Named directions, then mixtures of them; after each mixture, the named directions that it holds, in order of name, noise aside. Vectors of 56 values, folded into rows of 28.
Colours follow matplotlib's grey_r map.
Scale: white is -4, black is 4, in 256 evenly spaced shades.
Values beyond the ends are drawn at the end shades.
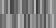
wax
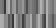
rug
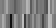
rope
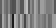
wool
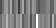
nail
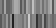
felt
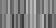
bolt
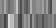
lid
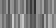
bolt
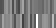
nail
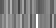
nail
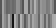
wool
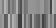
lid, rope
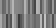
felt, nail, wax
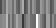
nail, rug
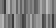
rug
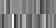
rug, wool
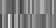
lid, wool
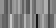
nail, rope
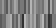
bolt, rope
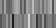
felt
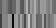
felt, wool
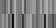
bolt, felt, rug
